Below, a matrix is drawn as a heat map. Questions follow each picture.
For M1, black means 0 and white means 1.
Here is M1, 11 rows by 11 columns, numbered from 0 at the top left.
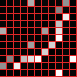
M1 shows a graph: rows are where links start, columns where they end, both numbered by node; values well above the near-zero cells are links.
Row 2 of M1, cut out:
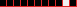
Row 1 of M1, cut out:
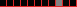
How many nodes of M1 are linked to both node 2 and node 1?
0
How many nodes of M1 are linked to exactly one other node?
6
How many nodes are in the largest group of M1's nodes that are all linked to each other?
2
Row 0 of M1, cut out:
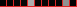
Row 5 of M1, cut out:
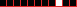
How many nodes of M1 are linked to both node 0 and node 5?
0
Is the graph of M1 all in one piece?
yes
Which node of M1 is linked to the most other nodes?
node 8
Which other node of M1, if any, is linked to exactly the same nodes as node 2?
none
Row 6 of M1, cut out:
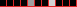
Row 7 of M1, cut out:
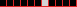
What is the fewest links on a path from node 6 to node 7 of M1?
1
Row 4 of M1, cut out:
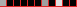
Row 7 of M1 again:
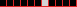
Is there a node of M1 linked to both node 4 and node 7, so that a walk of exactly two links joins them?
yes
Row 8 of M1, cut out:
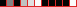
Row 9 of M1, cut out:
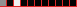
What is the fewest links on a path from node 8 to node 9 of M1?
3
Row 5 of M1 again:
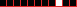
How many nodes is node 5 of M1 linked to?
1
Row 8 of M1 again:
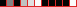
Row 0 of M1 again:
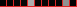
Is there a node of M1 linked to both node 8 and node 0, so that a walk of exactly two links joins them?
yes
